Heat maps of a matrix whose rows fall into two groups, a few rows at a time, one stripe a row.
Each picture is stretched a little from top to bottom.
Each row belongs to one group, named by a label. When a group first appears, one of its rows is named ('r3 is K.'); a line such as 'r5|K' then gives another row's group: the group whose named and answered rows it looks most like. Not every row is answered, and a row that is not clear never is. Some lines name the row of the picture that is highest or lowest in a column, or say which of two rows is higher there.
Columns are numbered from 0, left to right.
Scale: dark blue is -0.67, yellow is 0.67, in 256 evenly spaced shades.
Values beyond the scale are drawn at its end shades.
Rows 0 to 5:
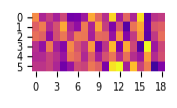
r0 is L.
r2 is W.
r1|W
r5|L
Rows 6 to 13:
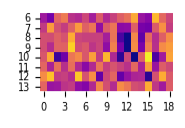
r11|L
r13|L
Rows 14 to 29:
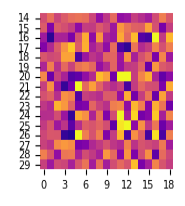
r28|W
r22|W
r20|L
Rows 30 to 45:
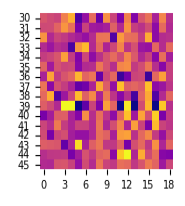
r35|L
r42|L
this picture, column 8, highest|37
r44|L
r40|L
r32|L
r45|L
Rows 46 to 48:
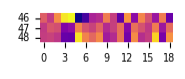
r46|W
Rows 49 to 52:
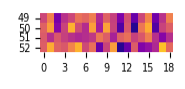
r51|L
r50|W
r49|W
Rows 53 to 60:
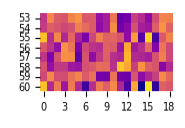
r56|W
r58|L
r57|W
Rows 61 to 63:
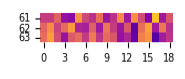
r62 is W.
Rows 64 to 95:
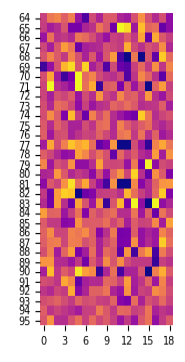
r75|L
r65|L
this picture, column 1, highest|71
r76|L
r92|W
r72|L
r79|L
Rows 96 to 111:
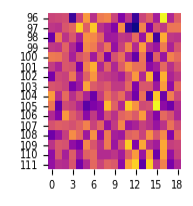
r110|L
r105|L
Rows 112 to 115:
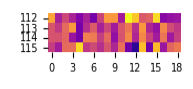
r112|L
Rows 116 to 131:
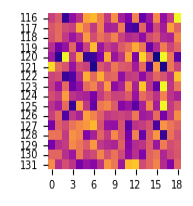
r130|W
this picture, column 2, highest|120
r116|W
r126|W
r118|W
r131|L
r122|W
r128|W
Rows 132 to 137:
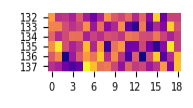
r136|W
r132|L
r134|L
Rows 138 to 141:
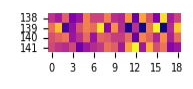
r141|L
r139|W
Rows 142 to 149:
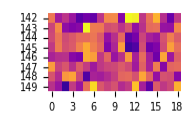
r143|W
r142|L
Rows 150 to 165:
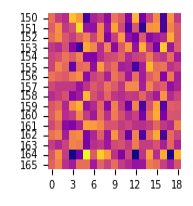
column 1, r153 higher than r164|No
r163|W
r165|W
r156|W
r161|W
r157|L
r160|W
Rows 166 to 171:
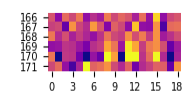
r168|L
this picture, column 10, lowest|170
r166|L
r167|W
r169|L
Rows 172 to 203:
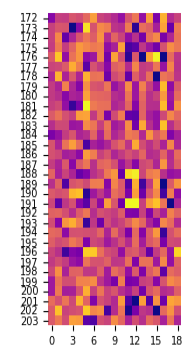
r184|L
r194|W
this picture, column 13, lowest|176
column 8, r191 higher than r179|Yes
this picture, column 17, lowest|191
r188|L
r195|W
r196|W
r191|L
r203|W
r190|W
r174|W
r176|W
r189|W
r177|W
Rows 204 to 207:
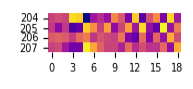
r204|W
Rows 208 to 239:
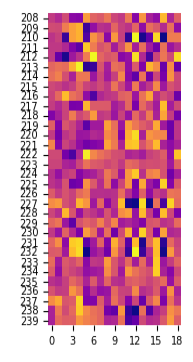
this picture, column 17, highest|227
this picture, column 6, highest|212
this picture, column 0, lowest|218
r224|L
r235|L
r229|W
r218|L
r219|L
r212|W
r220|L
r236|W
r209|W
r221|L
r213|W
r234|L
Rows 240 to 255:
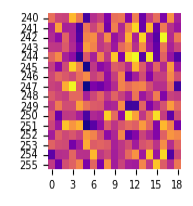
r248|W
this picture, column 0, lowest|254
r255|L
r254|L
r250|L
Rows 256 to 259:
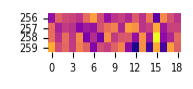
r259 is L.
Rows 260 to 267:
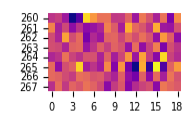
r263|W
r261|L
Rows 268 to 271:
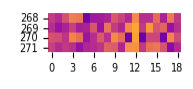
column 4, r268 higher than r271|Yes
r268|W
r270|W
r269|L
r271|L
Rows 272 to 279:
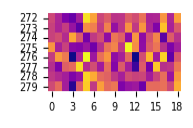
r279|W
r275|L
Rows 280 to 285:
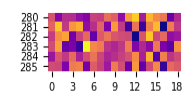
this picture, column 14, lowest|283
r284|L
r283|W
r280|L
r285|W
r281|W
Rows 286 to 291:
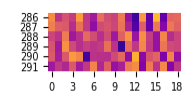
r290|W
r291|L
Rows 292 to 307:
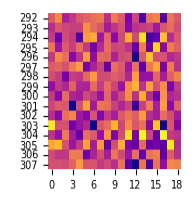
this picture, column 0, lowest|299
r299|L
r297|W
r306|W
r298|W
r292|W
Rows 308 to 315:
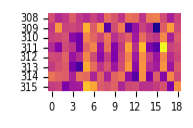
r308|L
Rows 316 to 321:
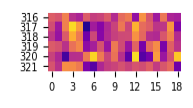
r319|W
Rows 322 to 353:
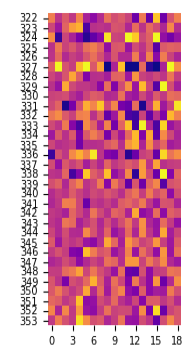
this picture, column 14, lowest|327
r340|L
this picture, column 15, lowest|327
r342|W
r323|W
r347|L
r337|L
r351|W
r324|L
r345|L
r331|W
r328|W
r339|W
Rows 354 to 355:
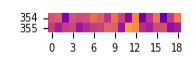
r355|L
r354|W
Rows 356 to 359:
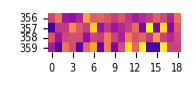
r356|W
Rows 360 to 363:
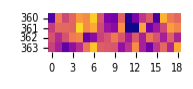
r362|W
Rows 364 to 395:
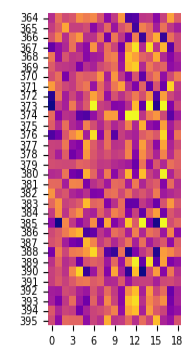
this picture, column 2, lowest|370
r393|L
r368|L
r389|L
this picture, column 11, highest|374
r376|L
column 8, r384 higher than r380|No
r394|L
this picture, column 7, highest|370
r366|W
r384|W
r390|W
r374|L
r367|L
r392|L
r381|W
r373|L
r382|L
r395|L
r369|L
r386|W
